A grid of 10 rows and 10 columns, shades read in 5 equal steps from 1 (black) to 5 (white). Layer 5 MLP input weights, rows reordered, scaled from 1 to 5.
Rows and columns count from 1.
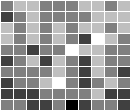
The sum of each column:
28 30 32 29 36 30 28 39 32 30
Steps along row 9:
same same up same same same up down same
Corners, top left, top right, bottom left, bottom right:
3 4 3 2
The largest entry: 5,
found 3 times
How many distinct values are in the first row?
2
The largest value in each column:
4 4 4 4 5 5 4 5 4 4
